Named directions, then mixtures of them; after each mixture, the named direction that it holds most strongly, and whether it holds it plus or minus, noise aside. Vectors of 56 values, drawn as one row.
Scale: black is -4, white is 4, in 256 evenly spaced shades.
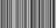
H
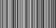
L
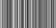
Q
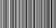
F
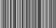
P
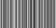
F, plus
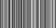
H, minus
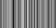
Q, minus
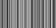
H, plus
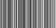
L, minus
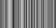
Q, minus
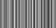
F, plus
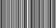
H, plus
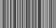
P, plus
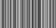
P, plus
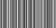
F, plus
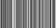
H, plus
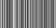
Q, plus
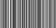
P, plus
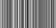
Q, plus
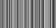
H, plus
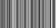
H, plus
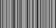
H, minus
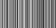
L, plus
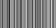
F, minus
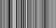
P, minus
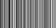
P, minus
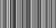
P, plus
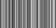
H, minus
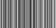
L, minus
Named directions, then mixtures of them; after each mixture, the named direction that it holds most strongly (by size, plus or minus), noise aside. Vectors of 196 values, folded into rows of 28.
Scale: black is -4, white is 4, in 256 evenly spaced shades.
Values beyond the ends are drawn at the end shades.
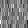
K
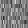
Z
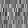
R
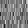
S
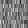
Z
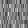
R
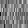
S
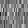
R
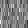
K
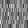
K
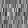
R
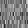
S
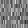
Z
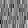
K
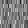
K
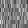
K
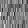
S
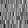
S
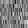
Z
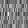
R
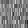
Z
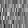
R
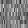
Z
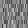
R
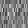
R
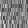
S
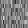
Z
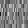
R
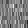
K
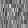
R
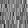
S
